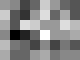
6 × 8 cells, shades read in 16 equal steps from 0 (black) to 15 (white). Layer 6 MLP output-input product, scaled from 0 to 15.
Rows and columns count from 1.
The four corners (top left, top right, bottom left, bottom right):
9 5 10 8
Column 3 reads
4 3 13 2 6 6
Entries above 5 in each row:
6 5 7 6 5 8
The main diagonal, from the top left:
9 5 13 6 8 7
